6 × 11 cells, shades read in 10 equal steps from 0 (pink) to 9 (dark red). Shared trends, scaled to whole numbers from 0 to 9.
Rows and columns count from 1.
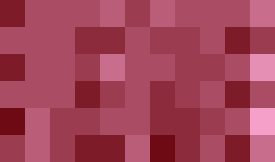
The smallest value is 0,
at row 5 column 11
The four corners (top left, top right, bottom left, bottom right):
8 3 6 3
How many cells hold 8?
8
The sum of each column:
41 28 32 40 33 30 38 37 32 39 18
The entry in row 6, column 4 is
8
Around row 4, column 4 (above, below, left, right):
6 6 5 6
